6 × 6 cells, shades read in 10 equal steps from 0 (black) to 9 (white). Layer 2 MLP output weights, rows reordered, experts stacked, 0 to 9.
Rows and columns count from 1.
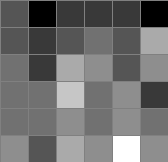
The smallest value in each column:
3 0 2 2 2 0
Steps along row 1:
down up same same down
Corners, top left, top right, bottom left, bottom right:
3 0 5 5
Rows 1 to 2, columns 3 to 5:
2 2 2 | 3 4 3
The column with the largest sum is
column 3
